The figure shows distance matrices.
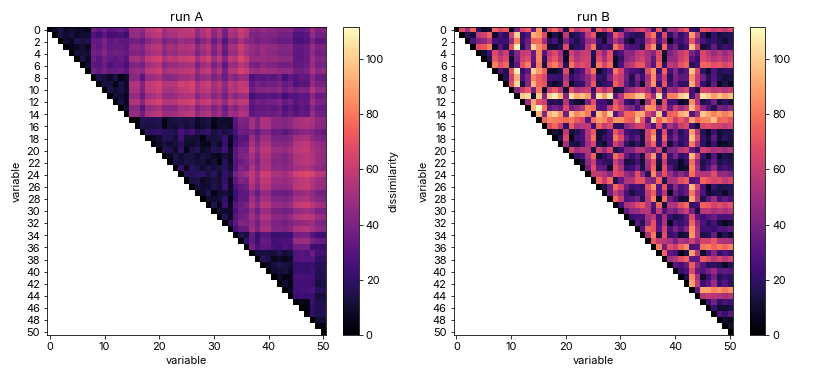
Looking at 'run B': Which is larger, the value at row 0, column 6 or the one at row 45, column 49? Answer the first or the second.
the second
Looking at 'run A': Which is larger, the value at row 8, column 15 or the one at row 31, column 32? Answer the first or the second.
the first
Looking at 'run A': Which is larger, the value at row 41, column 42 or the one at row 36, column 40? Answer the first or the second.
the second
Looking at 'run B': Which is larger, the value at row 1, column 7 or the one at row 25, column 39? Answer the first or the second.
the second
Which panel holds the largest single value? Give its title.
run B
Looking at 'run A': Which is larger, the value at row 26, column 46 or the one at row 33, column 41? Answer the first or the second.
the first
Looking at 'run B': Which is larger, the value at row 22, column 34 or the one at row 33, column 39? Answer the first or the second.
the second
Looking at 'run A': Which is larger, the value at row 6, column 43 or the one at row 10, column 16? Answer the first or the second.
the second
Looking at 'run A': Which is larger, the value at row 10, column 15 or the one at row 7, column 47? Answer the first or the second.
the first
